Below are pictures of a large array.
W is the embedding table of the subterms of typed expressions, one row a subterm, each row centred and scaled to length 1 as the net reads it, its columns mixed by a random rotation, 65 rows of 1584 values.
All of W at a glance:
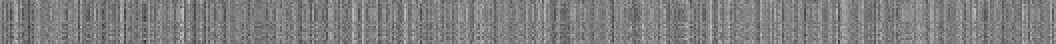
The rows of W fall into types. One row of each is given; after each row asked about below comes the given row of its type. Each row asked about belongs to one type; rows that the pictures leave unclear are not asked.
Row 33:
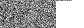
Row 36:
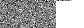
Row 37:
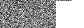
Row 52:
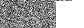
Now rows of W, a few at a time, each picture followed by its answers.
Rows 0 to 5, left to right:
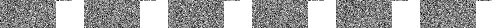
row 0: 36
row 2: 52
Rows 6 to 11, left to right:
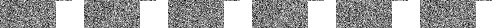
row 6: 52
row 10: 33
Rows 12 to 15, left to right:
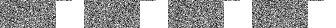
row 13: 52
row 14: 52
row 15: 37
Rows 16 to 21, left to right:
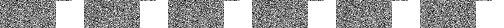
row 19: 37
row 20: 52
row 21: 52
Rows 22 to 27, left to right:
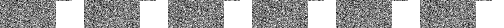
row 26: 37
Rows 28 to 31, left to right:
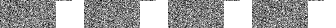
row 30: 37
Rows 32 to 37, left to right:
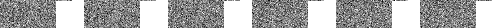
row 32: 33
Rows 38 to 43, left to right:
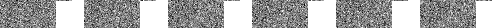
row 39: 36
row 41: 33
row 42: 37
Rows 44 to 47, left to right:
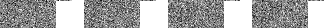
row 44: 36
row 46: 33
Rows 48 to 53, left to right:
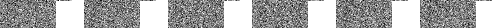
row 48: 36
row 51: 52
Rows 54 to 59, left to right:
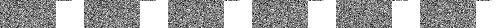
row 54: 37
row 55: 37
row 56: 36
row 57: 36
